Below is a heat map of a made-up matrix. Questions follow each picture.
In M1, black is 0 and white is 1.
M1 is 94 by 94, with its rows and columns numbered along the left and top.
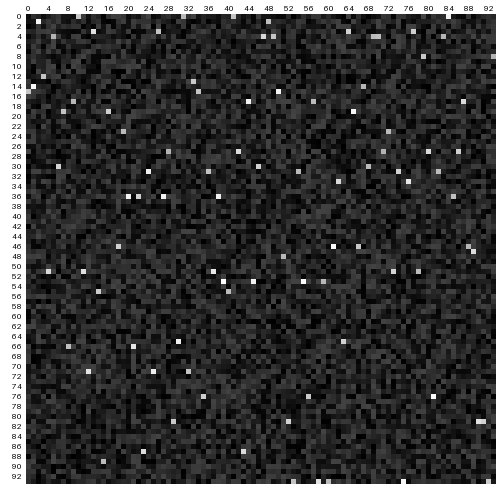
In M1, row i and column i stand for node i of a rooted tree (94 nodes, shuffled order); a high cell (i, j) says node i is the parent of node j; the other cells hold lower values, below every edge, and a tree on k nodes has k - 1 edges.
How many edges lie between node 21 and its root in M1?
8
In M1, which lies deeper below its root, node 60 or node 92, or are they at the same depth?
the same depth
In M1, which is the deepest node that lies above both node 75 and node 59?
93
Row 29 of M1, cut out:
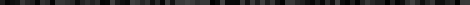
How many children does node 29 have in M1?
0
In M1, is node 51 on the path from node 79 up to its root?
no
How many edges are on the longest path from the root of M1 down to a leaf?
31
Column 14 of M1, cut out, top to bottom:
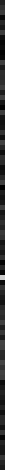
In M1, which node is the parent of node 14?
55
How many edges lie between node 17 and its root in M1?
0
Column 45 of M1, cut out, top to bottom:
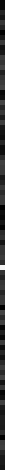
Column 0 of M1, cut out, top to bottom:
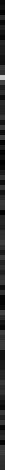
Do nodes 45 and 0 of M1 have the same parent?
no
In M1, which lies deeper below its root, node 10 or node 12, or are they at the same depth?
node 12
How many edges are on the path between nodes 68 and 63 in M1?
3
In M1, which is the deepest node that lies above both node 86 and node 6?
30
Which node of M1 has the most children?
4
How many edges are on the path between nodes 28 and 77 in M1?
5
